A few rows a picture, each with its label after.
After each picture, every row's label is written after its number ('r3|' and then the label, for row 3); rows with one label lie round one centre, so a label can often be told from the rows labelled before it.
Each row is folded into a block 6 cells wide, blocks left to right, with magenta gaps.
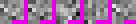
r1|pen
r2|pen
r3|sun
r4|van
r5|pen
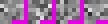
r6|pen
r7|sun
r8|van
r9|pen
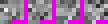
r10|pen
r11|pen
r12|sun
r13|sun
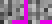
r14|van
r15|van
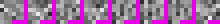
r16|pen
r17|sun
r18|van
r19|sun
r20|van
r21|van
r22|van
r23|sun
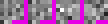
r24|van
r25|van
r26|pen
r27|sun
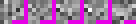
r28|van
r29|pen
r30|pen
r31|pen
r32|sun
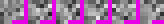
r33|van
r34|sun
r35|sun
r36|sun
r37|pen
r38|sun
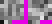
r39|van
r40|sun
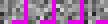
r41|van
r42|sun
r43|pen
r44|van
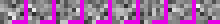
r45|sun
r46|pen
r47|van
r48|sun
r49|sun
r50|van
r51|pen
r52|pen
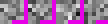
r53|pen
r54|pen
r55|sun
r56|van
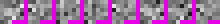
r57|sun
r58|pen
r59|van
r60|van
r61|pen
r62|sun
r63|sun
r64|pen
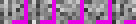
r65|van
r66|van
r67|pen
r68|pen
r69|van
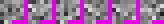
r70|van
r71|pen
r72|van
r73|pen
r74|pen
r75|sun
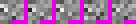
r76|pen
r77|pen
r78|pen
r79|pen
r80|pen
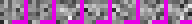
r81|van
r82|van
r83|sun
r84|pen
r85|pen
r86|sun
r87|sun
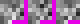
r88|sun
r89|sun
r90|sun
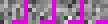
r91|van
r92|pen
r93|sun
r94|van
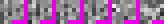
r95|van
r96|van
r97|van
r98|van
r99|pen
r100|sun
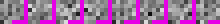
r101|van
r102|pen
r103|sun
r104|pen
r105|van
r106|van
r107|sun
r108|van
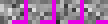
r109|sun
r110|pen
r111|van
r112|pen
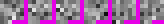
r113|sun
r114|pen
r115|pen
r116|sun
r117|van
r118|van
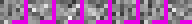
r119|van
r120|pen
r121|sun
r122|sun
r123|van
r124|van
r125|pen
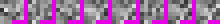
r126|pen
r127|van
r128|pen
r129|sun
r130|sun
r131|van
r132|sun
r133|sun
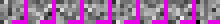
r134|van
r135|sun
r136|pen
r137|pen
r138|van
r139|sun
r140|sun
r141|van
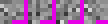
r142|pen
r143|van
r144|van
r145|pen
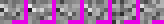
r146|pen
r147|pen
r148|pen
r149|pen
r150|van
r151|pen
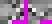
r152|sun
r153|pen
